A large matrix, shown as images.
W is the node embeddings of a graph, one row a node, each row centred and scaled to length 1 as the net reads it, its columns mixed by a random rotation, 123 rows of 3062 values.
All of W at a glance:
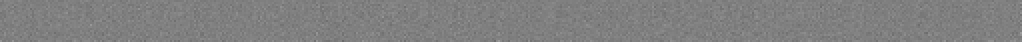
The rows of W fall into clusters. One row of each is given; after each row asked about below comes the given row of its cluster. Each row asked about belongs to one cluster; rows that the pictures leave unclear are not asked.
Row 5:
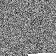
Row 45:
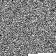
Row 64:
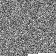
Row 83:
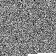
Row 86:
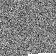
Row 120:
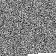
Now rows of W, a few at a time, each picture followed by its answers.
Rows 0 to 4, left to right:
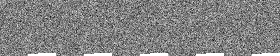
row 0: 120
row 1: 120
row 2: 86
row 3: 64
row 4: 83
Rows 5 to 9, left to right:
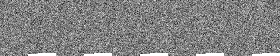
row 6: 64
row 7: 5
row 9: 120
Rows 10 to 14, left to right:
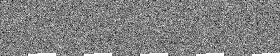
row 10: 45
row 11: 120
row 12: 45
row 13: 45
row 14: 83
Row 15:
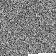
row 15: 86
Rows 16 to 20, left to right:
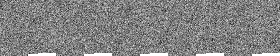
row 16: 5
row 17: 86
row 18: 45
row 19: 120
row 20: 45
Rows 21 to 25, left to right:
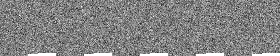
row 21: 120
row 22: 45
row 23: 64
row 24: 120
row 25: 86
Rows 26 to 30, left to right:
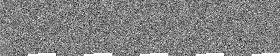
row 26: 64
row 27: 83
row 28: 64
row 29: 64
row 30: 83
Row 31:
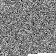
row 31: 83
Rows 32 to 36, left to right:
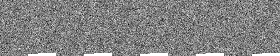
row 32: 45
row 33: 120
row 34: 45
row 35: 120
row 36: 5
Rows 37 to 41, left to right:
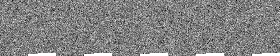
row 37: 45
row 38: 5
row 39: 45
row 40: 120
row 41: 45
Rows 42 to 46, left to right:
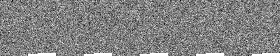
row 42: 45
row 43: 83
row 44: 120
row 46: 64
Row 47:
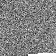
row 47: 5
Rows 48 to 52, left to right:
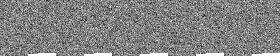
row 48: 5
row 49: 45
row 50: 83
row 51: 45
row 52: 83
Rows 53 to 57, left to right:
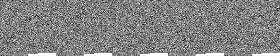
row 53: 45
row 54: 86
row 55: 5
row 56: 83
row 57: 45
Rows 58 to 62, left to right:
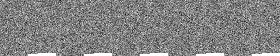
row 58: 120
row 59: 5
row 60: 120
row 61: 120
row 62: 120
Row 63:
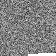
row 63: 86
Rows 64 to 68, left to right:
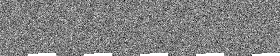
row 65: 64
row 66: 45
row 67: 45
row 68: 5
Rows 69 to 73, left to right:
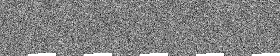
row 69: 120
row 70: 83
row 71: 83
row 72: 86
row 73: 83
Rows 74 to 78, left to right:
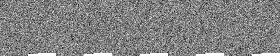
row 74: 5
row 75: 83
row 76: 64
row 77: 83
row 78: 5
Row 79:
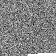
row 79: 83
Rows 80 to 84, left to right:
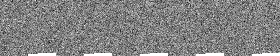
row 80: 45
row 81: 64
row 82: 120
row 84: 120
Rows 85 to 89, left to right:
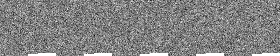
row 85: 120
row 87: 83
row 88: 45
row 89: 45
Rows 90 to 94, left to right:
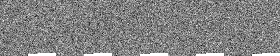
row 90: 45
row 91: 83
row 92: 86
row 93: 64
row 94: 5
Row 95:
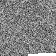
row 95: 86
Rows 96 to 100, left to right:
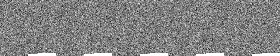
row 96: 5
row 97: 120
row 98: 5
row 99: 120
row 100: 5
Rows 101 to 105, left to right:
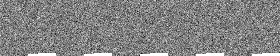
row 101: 64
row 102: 120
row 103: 5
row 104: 120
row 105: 64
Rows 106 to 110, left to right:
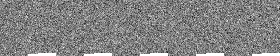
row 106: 120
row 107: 64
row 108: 86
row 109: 86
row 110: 45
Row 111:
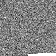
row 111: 5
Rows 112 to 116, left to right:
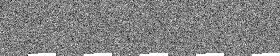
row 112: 5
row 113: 83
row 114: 83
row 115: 45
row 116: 83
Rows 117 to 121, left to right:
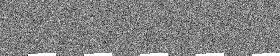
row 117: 5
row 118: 45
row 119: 120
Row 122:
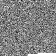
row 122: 83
